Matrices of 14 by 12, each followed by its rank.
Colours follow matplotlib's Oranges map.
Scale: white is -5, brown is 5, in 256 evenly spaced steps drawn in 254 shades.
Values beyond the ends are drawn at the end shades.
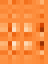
one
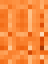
two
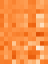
two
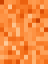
full rank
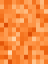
full rank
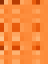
one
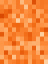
full rank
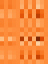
one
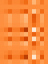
one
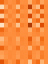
one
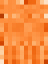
two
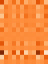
one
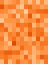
full rank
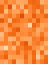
full rank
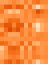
two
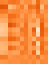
two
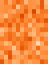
full rank
